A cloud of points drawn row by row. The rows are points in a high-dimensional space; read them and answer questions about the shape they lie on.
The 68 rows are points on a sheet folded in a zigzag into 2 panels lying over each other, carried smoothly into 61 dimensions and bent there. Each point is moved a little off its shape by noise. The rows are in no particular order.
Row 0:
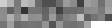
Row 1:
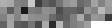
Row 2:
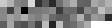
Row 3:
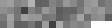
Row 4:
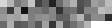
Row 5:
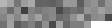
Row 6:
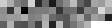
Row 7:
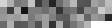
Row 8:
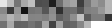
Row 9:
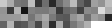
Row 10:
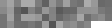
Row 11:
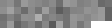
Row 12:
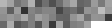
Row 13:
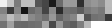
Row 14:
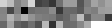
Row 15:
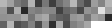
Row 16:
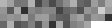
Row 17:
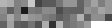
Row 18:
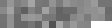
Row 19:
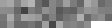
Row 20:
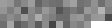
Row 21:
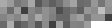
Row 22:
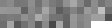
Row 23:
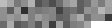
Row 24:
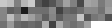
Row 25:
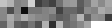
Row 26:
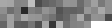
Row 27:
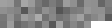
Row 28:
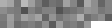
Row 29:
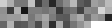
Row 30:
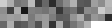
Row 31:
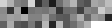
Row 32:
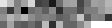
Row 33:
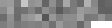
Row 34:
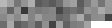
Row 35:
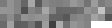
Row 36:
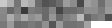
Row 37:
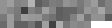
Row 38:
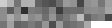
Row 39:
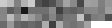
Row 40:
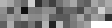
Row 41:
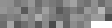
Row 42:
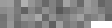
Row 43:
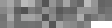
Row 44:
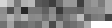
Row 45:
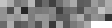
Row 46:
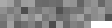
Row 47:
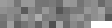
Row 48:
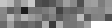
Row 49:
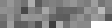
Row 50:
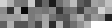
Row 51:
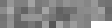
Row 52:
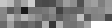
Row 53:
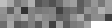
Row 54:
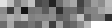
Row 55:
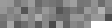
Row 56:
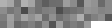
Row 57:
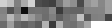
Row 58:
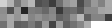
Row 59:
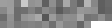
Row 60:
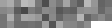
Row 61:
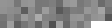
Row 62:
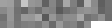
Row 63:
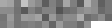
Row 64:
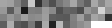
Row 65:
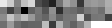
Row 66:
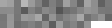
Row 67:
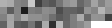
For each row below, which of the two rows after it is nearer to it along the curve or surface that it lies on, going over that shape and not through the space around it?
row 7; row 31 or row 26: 31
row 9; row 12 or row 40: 12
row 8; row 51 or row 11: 11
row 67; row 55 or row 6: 6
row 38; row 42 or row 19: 42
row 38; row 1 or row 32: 32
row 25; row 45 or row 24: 24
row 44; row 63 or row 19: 63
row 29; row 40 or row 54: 54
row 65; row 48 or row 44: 48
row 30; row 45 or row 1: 45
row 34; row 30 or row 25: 30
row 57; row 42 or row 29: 29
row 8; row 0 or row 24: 0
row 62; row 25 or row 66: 66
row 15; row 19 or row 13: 13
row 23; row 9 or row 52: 9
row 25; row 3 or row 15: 3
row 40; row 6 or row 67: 67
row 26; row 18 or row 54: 18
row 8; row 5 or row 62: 5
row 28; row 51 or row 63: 63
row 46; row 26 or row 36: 36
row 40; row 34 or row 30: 30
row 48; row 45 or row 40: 40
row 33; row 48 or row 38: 38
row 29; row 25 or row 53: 53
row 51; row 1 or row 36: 1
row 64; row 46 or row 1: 1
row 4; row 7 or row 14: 7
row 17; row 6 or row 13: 6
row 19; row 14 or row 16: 14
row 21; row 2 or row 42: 42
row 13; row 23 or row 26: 23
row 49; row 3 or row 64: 3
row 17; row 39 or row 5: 39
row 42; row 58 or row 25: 58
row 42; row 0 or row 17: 0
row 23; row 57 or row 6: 6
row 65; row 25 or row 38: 25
